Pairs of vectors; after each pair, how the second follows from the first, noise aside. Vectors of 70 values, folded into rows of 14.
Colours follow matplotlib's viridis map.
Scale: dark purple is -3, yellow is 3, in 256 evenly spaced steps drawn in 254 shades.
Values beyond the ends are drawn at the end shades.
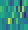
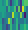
copied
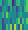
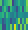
copied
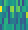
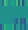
partly zeroed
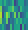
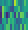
negated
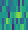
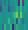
partly zeroed
